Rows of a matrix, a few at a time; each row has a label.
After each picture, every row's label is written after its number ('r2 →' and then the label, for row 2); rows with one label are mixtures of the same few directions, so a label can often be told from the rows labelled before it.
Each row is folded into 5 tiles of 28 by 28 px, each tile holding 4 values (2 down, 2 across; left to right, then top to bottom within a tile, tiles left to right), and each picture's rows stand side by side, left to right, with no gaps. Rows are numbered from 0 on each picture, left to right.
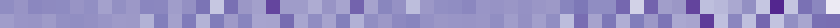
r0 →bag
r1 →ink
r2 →ink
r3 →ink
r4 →ink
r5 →ink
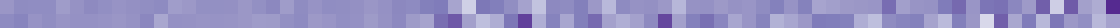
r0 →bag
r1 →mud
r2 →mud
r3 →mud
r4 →mud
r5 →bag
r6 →mud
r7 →ink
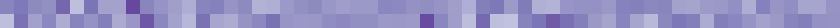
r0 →ink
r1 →bag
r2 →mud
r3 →bag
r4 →bag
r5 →mud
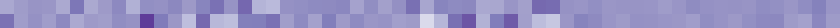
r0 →ink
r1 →bag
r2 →ink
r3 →bag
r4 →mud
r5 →mud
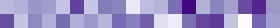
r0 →ink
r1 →mud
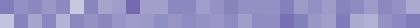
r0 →ink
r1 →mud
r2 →bag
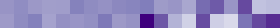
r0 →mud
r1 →bag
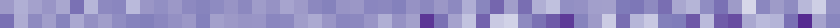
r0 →ink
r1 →bag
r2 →mud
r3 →bag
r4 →bag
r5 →mud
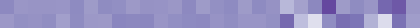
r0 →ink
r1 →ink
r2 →mud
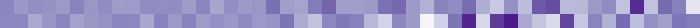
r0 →bag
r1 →ink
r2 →mud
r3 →bag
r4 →ink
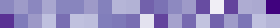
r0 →bag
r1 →ink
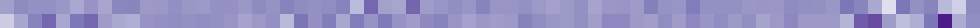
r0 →bag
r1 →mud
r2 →ink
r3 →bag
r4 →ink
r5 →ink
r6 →mud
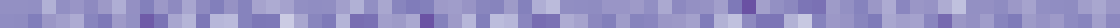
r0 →mud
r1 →bag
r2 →bag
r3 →bag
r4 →bag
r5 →mud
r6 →mud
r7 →mud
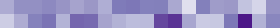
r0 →bag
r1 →mud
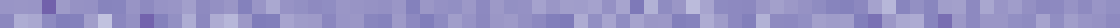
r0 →mud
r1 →bag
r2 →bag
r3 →bag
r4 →ink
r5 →bag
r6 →mud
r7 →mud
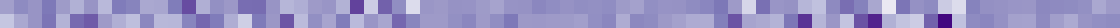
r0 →bag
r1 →mud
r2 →ink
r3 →bag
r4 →bag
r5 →mud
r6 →mud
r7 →bag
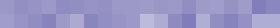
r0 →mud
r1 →bag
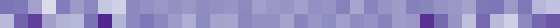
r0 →mud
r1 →bag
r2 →ink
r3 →bag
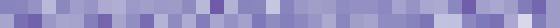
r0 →mud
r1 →ink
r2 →bag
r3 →mud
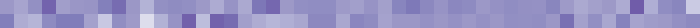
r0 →mud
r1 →bag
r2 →bag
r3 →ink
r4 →ink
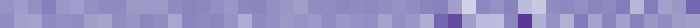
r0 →mud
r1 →mud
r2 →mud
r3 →mud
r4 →ink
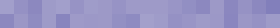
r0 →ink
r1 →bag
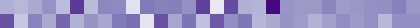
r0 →ink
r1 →ink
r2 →mud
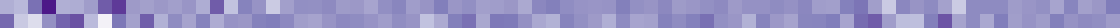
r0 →mud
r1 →ink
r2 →mud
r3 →bag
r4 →bag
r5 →bag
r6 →mud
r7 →ink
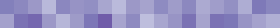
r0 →mud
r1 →bag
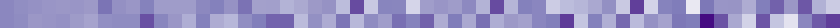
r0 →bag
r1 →bag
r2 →ink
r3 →ink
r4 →ink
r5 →bag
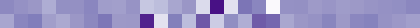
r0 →mud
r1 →ink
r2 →bag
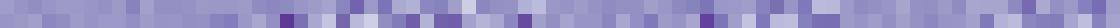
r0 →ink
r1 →bag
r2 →bag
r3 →mud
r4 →bag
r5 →bag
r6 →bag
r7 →mud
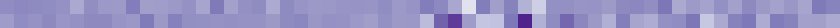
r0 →ink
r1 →ink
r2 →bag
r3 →mud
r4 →bag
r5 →bag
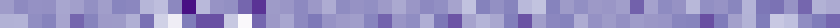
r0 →bag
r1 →mud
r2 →mud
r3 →mud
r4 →ink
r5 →bag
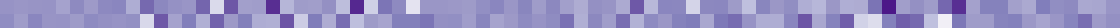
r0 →ink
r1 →ink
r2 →ink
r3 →bag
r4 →ink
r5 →mud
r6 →mud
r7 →mud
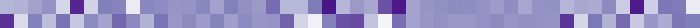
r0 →ink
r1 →ink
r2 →mud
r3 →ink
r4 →ink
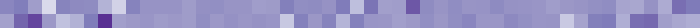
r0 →mud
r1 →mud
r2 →ink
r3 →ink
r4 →bag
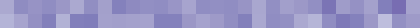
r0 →bag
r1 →mud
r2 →mud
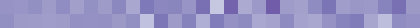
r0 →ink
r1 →ink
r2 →mud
